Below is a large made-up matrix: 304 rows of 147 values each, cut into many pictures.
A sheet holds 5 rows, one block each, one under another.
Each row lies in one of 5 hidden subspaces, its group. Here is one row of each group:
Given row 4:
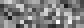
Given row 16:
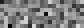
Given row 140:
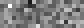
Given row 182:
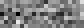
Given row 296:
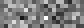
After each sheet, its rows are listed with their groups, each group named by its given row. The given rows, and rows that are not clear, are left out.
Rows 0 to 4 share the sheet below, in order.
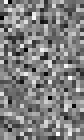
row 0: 16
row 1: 16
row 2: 296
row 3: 4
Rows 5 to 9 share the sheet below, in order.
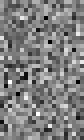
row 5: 296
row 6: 4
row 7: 16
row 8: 140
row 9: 4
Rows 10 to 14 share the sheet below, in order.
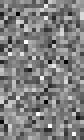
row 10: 182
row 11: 140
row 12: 4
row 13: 182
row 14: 4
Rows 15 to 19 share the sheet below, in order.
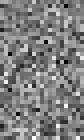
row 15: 4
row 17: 182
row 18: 140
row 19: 16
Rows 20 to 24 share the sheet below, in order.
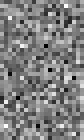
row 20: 4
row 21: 296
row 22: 4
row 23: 182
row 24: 182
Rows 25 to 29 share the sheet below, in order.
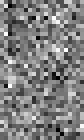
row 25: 296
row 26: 296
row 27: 296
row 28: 16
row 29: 182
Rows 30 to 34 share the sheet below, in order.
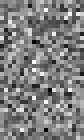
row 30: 296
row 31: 140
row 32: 140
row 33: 296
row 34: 296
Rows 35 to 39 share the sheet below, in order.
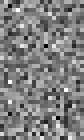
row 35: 140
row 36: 296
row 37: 16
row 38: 4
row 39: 16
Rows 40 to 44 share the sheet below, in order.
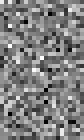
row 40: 16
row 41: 4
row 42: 140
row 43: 182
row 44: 16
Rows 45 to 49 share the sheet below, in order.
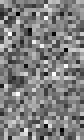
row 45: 182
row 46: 140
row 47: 296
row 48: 140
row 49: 16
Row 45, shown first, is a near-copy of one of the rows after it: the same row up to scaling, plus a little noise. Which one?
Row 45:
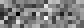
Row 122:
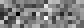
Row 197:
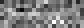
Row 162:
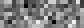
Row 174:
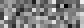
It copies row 122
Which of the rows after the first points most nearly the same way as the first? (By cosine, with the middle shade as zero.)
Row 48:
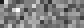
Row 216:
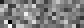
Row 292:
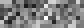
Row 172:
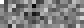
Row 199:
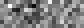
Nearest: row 216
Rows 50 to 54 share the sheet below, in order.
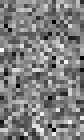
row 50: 182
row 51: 16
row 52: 182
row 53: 16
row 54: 140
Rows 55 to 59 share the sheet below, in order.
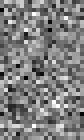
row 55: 140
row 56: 140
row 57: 140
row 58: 296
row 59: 182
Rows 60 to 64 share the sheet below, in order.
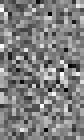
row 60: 4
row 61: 140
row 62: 16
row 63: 4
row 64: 296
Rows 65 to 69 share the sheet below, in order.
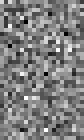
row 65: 16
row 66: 4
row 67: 296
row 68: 140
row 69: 296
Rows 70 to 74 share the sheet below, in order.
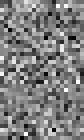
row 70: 182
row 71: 16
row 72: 182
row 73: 4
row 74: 140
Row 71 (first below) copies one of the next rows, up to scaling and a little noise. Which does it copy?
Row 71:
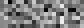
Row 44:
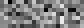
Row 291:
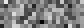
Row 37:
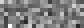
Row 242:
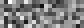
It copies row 44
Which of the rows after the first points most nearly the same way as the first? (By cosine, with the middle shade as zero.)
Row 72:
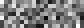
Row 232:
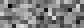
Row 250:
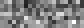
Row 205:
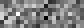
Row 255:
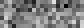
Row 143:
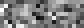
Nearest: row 205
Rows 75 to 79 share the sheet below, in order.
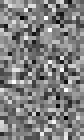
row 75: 296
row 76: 140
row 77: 16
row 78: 4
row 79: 4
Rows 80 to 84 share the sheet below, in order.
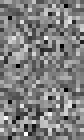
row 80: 4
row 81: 16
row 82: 140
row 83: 4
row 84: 140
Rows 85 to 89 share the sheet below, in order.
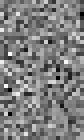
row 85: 182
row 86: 16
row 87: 4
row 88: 140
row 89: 16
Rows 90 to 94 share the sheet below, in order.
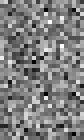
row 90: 16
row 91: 16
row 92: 140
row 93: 16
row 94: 182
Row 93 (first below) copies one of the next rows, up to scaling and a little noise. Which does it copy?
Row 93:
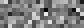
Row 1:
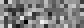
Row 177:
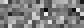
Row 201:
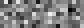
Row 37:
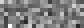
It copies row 177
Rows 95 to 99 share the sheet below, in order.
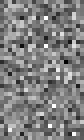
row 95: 296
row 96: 296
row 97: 4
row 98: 182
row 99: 4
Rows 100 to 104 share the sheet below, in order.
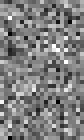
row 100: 4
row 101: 296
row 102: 4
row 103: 182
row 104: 140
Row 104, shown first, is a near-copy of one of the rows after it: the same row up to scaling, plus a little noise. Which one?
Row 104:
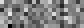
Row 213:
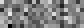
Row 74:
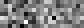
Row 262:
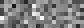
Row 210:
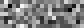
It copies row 213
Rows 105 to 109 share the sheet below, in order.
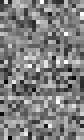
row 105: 140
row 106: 4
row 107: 182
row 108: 182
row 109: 16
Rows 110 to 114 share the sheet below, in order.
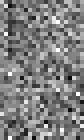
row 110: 296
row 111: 296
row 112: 4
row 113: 16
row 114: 16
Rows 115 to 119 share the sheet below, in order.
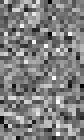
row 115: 140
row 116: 296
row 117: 182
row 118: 182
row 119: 4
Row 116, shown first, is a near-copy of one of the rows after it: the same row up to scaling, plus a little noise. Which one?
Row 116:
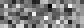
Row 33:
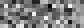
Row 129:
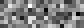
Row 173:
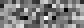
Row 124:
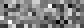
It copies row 33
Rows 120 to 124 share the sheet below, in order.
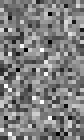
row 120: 4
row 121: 16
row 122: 182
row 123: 140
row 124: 296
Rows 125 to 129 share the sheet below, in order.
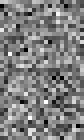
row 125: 4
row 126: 16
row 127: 182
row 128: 296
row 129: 296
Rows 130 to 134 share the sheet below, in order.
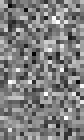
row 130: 296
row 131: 16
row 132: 16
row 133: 16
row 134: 4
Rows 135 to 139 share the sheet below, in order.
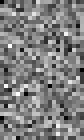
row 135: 182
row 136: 4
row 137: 182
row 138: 140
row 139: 4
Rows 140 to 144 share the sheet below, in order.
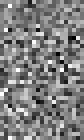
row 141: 16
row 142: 16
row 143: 140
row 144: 16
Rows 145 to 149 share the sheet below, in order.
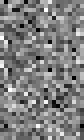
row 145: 140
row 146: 4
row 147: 4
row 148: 296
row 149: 182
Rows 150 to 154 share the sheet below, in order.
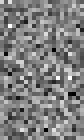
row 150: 16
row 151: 182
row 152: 4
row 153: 16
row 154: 296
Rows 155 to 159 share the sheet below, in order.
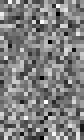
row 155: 16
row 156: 4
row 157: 16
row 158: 296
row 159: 182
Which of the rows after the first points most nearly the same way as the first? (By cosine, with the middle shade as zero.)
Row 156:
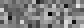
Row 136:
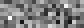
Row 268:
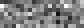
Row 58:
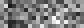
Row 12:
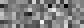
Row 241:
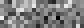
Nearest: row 12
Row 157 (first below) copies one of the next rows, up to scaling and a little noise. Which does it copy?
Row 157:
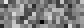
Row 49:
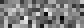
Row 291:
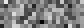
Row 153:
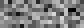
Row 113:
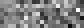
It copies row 291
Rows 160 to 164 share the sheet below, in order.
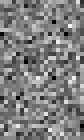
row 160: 182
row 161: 4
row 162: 182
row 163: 182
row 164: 182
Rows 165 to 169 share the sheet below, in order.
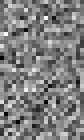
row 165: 296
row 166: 140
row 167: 182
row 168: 182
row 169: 140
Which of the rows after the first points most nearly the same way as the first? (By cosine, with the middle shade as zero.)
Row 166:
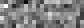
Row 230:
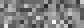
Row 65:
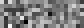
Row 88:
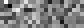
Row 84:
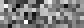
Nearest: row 84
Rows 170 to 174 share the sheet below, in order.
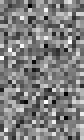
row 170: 296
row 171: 296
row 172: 140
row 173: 296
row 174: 182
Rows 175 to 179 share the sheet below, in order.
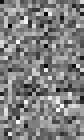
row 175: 16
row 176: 182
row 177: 16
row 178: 182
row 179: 140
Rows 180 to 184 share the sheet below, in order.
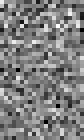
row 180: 182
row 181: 182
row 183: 4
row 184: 16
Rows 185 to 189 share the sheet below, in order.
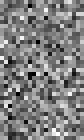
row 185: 296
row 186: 182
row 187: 296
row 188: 140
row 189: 296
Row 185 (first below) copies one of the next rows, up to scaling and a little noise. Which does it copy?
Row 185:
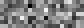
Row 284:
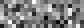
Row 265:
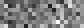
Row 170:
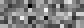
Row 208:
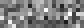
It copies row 170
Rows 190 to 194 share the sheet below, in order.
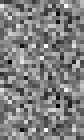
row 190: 4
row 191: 296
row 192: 140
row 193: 4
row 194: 296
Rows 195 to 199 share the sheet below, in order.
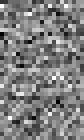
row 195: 4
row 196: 4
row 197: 182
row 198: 182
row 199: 140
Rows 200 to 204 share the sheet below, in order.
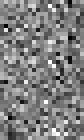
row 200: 296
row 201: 16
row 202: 296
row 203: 296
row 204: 296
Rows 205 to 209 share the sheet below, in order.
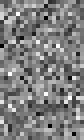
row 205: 182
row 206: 182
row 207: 4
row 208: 296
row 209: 4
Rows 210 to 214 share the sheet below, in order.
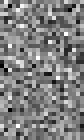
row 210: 140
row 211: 4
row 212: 4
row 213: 140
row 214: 182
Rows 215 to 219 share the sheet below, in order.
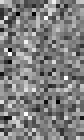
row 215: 182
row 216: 140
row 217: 140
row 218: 182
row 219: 140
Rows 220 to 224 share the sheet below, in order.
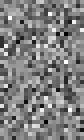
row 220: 4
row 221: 182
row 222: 4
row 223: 16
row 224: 140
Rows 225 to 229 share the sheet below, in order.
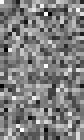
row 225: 16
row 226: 140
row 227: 296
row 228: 182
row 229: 296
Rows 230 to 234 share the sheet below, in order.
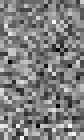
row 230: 182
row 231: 296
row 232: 140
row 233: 4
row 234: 182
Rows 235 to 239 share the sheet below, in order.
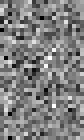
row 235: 140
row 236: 182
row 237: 140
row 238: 182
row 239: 16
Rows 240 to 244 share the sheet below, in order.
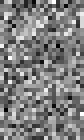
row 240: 182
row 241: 182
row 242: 16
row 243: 182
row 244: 182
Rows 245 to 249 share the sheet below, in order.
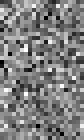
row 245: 182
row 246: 16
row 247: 4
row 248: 140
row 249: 182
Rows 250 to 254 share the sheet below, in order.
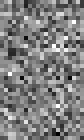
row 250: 182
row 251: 296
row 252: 4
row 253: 296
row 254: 296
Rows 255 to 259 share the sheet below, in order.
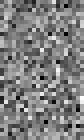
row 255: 182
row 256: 4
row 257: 16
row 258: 182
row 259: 296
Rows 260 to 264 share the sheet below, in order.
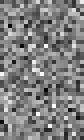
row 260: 16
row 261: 296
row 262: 140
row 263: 182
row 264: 4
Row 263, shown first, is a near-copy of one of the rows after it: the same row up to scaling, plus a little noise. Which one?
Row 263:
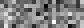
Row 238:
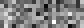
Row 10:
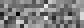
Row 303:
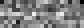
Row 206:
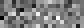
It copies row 238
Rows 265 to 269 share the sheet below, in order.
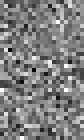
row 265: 296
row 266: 140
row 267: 296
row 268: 4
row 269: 140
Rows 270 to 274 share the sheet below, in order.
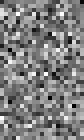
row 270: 182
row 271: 296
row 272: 296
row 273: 4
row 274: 4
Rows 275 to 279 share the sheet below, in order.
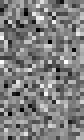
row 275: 140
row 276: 4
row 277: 4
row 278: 140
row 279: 16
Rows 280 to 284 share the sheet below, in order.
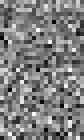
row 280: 182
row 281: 4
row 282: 182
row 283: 140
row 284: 296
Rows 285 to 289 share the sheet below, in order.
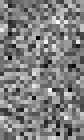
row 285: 296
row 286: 296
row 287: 16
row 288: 296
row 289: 4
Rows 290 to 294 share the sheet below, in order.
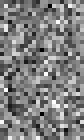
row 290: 296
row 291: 16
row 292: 182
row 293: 296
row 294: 140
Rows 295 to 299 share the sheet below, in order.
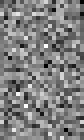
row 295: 182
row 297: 16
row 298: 140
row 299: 140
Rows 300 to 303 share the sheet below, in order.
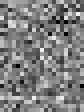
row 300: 296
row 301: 4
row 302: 140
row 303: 182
